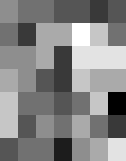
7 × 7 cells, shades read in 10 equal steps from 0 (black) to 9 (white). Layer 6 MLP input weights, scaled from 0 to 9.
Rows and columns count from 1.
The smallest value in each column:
3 2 3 1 3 2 0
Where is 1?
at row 7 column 4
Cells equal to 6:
8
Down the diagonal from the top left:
5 2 6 2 4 4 8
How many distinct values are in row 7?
6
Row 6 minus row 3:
2 -2 -1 2 -2 -4 -6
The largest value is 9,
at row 2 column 5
